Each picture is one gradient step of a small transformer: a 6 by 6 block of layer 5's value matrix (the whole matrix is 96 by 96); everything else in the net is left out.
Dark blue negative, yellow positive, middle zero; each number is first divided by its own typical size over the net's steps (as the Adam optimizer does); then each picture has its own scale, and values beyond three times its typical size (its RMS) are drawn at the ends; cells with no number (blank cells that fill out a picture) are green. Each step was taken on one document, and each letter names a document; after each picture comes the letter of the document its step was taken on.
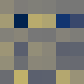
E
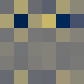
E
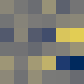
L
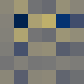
E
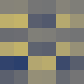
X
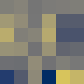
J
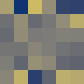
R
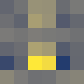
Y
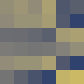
R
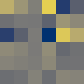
L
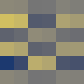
X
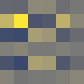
X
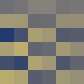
X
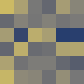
E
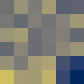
J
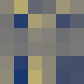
E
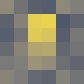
Y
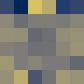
R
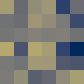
E
